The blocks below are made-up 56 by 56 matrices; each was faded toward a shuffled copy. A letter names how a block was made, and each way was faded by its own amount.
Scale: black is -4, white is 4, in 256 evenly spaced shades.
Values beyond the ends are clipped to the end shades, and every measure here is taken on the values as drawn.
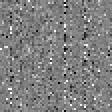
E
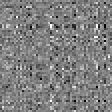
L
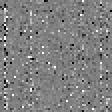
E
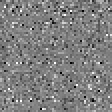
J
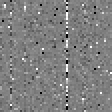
E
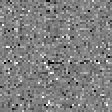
J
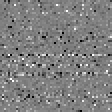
J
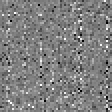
E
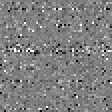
J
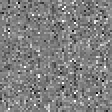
E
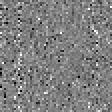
E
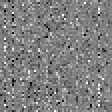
E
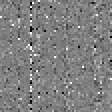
E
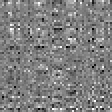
L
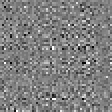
L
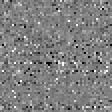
J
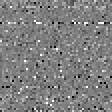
J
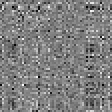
L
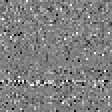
J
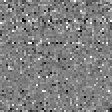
J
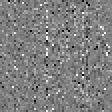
E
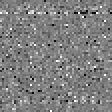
J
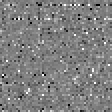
J
